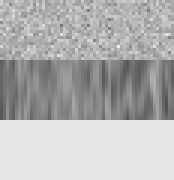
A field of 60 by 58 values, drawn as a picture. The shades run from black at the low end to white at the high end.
The table splits into 3 rows of 1 panel. Panel 1,1: high, fine-grained. Panel 2,1: middling, streaked downward. Panel 3,1: very high, flat.
